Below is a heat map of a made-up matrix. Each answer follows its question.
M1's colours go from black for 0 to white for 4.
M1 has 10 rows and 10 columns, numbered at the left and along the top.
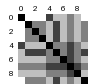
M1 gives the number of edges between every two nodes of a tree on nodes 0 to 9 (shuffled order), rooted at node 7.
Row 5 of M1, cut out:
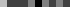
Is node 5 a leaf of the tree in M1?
no
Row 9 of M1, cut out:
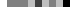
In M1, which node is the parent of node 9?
5
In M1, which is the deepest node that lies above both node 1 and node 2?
5
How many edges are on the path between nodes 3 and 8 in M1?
3
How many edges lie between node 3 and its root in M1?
2
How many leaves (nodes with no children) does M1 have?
7
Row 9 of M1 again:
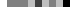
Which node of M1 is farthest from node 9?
0
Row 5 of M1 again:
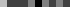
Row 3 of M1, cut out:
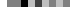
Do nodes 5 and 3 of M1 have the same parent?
no
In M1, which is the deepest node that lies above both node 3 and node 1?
5
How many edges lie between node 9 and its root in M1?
2
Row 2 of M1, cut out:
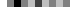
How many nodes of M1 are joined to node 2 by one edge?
1
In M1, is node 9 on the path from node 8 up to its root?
no
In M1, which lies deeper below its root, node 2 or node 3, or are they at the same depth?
the same depth
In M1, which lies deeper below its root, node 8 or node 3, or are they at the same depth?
node 3
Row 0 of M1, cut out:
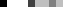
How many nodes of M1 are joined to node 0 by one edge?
1
